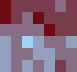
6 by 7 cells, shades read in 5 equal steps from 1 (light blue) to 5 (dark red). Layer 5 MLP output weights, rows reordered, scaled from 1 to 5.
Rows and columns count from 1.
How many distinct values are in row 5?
2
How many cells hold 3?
16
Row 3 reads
3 3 3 3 5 4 4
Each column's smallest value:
2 3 1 2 2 3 2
